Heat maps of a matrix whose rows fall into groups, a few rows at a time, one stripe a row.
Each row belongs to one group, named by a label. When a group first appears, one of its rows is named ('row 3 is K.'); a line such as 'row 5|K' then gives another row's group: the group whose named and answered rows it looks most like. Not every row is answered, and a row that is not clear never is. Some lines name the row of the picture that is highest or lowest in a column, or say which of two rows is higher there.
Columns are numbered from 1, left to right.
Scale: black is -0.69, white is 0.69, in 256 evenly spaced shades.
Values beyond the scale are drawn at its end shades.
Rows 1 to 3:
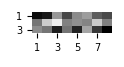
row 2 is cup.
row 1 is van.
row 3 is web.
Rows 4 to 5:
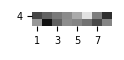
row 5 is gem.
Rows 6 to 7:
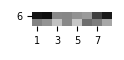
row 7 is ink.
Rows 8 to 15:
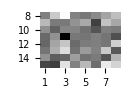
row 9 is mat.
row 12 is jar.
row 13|cup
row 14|gem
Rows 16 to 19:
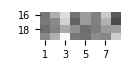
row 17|cup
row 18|jar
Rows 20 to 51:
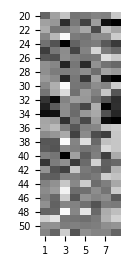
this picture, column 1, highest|49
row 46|cup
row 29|web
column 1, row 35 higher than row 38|Yes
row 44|ink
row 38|ink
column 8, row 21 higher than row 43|No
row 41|van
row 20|jar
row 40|gem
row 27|web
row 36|mat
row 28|mat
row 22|mat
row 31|cup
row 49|mat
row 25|van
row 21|web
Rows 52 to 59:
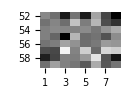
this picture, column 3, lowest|55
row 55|gem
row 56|jar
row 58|van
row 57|ink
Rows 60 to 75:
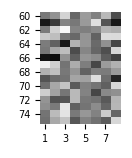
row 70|jar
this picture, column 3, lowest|64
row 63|mat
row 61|van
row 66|van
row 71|mat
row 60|cup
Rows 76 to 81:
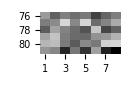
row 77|ink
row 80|mat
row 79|mat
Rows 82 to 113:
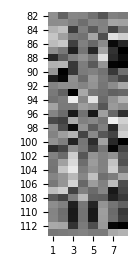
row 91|van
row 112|web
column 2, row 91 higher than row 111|No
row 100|web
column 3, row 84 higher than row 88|No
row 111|web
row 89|web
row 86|web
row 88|van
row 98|gem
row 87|web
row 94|ink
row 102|cup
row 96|web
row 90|gem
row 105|ink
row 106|cup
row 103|cup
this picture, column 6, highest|88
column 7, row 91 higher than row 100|Yes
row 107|web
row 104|cup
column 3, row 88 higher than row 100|Yes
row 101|van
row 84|web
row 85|mat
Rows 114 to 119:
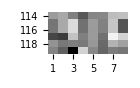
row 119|gem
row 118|mat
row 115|cup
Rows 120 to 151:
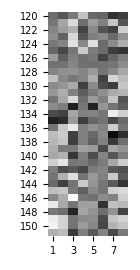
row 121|cup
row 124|ink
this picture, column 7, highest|134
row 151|web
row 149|mat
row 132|cup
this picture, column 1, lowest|135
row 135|van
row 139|mat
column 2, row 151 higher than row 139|Yes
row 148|gem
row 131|mat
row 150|mat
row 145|mat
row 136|cup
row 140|web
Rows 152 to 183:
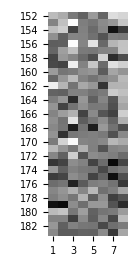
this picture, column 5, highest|156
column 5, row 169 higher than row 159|No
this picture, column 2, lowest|179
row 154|web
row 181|gem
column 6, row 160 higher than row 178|No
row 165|gem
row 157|jar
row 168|web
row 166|jar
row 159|ink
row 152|mat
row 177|ink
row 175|van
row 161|jar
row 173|van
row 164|gem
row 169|gem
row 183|gem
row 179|van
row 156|ink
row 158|van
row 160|mat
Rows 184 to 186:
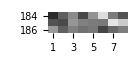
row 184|van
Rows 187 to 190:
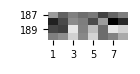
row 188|van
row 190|ink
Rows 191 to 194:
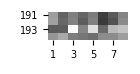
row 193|ink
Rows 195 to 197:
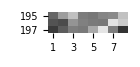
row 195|jar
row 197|van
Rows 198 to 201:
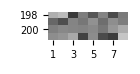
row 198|web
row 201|jar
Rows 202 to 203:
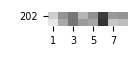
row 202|mat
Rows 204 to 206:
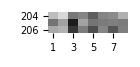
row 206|web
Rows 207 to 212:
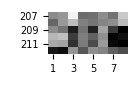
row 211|web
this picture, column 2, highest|210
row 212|van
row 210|web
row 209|web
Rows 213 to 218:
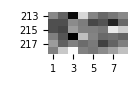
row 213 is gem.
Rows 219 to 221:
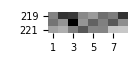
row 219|gem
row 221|mat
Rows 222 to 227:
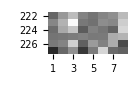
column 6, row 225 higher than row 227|No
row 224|jar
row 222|jar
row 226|cup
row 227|van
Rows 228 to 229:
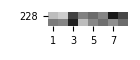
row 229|gem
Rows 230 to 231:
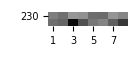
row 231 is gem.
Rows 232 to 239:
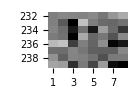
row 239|web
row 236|web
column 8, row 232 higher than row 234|Yes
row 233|gem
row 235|gem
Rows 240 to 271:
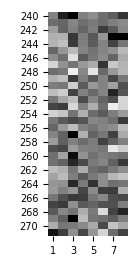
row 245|jar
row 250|cup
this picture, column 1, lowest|271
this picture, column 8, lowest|243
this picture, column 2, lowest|240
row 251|web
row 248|ink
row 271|van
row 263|mat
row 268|van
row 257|gem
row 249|web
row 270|mat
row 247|mat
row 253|ink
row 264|web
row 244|web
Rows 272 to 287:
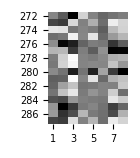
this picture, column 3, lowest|272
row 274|mat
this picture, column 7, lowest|277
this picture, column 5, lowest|280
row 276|gem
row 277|web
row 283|cup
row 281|ink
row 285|gem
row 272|gem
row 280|web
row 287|ink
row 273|ink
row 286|gem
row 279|cup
